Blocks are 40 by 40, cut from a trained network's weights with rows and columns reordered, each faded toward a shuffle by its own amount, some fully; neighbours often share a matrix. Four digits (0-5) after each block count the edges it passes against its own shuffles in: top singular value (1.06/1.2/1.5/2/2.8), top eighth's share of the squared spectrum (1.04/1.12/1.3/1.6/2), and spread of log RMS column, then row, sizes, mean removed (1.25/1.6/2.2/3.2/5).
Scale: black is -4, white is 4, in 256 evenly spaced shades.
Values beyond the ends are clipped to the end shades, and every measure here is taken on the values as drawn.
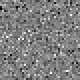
0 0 0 0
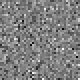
2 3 1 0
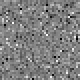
1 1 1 0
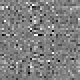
3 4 2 2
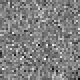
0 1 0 0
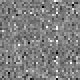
3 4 2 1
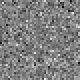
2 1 0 0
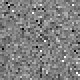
1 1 0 0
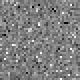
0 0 0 0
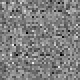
2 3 0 2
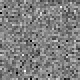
2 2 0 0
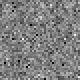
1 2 0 1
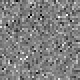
1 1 0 0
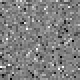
0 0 0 0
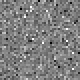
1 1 0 0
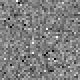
1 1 0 0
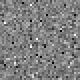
2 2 0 0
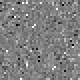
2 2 0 0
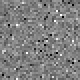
0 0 0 0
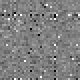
3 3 1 2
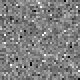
1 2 0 0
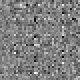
3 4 2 1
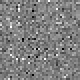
3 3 1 1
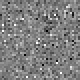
2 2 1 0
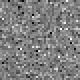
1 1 0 0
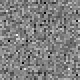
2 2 0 1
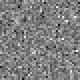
0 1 0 0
